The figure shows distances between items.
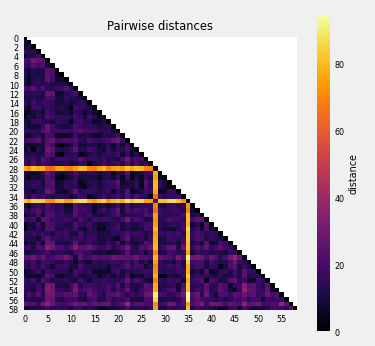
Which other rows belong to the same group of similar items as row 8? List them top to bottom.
0, 1, 2, 3, 4, 5, 6, 7, 9, 10, 11, 12, 13, 14, 15, 16, 17, 18, 19, 20, 21, 22, 23, 24, 25, 26, 27, 29, 30, 31, 32, 33, 34, 36, 37, 38, 39, 40, 41, 42, 43, 44, 45, 46, 47, 48, 49, 50, 51, 52, 53, 54, 55, 56, 57, 58
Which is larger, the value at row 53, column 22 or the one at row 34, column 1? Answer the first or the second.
the first
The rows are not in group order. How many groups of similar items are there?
2
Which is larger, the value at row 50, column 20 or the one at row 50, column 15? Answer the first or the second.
the first
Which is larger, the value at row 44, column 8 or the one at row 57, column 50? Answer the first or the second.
the second
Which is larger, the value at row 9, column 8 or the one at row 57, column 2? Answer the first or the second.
the second
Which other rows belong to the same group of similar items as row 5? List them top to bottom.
0, 1, 2, 3, 4, 6, 7, 8, 9, 10, 11, 12, 13, 14, 15, 16, 17, 18, 19, 20, 21, 22, 23, 24, 25, 26, 27, 29, 30, 31, 32, 33, 34, 36, 37, 38, 39, 40, 41, 42, 43, 44, 45, 46, 47, 48, 49, 50, 51, 52, 53, 54, 55, 56, 57, 58
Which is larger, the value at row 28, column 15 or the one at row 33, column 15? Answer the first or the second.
the first
